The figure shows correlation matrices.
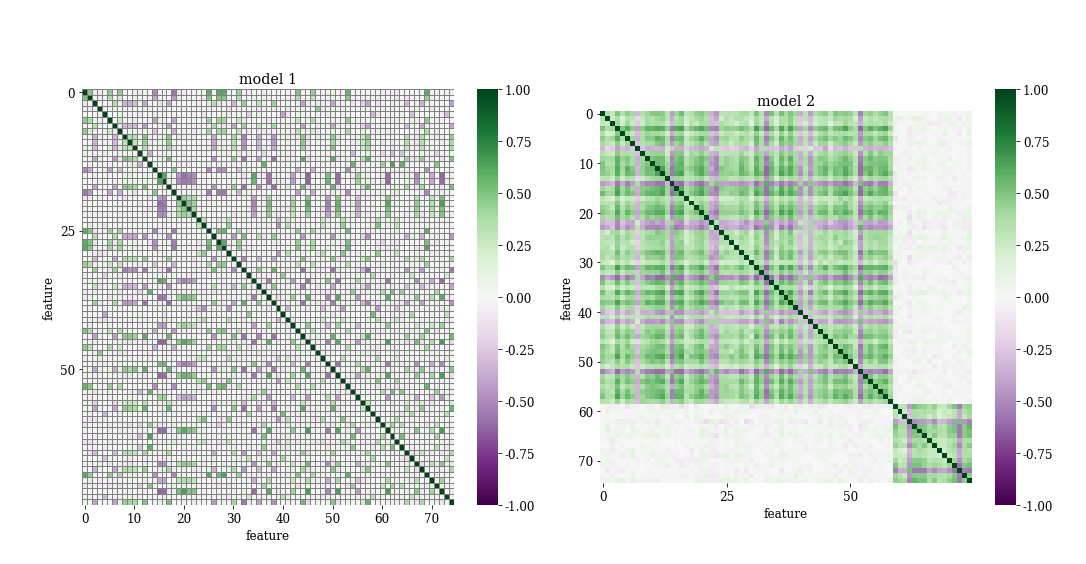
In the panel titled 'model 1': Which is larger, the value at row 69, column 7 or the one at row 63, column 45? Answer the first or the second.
the first
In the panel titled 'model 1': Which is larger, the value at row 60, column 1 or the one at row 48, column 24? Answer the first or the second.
the second
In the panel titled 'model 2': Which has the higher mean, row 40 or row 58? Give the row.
58
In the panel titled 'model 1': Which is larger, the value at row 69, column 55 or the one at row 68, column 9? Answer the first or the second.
the second
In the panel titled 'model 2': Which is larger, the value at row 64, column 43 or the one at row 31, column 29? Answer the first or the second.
the second
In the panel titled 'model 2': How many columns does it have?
75
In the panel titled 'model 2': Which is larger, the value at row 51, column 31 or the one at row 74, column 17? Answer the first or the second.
the first
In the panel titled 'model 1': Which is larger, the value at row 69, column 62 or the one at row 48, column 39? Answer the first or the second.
the first
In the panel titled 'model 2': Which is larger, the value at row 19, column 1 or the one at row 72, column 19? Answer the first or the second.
the first
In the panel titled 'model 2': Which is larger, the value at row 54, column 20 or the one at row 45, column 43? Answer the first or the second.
the first
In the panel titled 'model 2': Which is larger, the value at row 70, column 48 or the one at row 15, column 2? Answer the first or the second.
the second
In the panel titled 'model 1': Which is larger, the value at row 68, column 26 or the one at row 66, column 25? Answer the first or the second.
the second
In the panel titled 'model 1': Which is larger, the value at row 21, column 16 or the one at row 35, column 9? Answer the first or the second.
the second
